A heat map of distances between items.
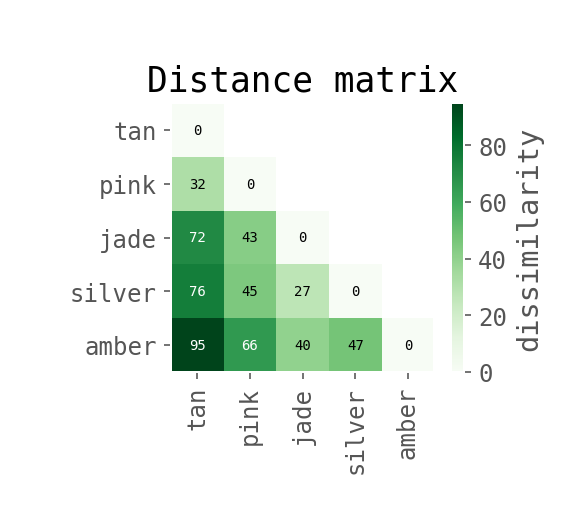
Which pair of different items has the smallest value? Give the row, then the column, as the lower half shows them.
silver, jade
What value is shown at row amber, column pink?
66
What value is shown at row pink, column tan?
32
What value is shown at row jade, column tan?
72
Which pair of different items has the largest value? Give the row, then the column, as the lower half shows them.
amber, tan
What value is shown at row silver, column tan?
76
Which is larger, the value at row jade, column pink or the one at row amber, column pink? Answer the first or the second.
the second
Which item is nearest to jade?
silver
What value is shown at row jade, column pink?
43
